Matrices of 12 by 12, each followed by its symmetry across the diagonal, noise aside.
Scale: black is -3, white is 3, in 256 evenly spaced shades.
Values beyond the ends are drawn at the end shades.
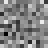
neither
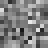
antisymmetric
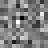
antisymmetric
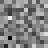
neither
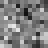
antisymmetric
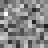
neither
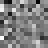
antisymmetric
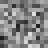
neither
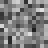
antisymmetric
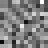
antisymmetric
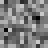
neither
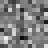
neither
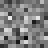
neither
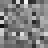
antisymmetric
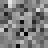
neither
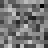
neither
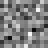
antisymmetric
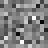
antisymmetric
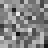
neither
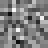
antisymmetric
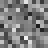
antisymmetric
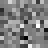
antisymmetric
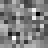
antisymmetric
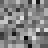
neither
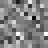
neither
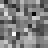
antisymmetric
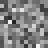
neither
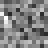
neither
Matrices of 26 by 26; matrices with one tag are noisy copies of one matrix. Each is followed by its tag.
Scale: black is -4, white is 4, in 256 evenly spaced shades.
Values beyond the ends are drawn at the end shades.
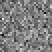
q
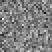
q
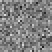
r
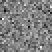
q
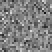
q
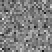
q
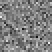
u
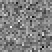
r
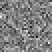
u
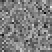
q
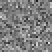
u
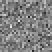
r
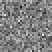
r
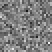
u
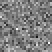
u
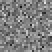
r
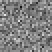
r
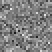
u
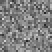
q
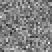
u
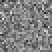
q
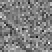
u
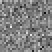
r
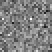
q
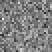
q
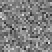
u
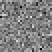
r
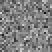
q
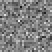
r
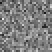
q
